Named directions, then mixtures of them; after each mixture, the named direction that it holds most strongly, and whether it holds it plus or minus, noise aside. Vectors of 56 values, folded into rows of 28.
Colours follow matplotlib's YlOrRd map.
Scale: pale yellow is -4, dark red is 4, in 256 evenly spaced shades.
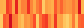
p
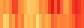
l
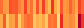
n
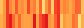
n, minus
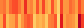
n, plus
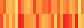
p, minus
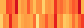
p, plus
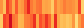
p, plus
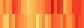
l, plus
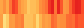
l, plus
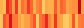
p, plus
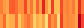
n, plus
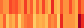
n, plus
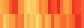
l, plus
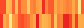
p, minus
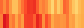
l, minus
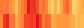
l, minus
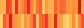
p, plus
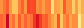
l, minus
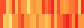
p, minus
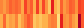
n, plus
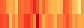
l, minus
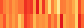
n, plus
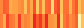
n, minus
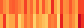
n, plus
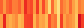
n, plus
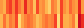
n, plus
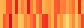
p, plus
